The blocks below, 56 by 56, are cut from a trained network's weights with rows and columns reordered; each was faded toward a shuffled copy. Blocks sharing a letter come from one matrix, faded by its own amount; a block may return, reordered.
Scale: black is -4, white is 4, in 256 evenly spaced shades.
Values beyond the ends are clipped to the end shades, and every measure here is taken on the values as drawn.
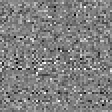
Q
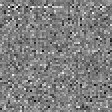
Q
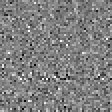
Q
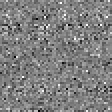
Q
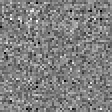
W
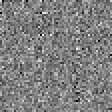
W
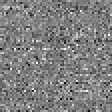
Q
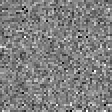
W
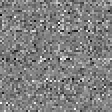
Q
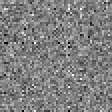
W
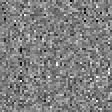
W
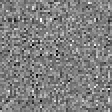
W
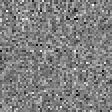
W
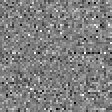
Q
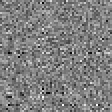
W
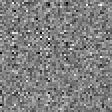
W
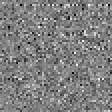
Q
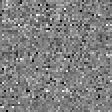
Q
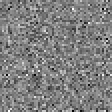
W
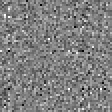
W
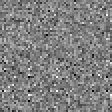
W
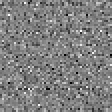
Q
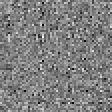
W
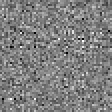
W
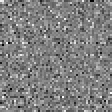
Q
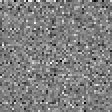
Q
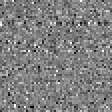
Q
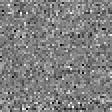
Q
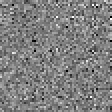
W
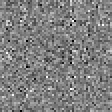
W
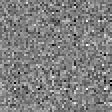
W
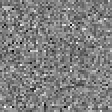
W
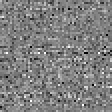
Q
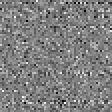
Q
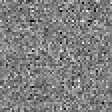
W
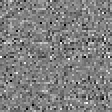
Q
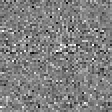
Q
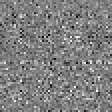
Q
